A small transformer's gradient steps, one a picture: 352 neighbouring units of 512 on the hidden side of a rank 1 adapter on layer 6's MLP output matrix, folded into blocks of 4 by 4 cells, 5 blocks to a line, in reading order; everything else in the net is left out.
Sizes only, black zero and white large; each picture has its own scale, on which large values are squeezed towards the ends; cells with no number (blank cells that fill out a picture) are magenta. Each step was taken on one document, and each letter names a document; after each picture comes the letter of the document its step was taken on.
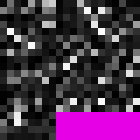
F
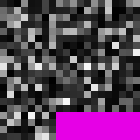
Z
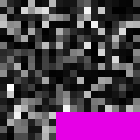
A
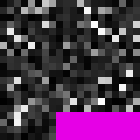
A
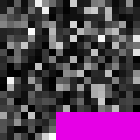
Z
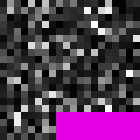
A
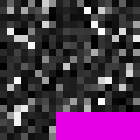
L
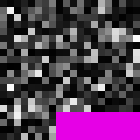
L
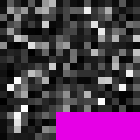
A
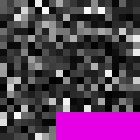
Z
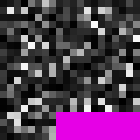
A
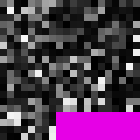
L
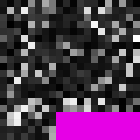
F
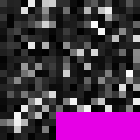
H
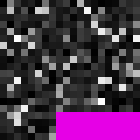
L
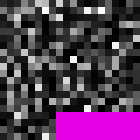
Z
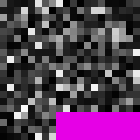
Z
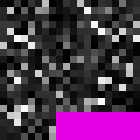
L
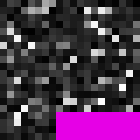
F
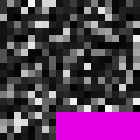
H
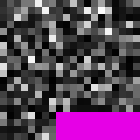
Z
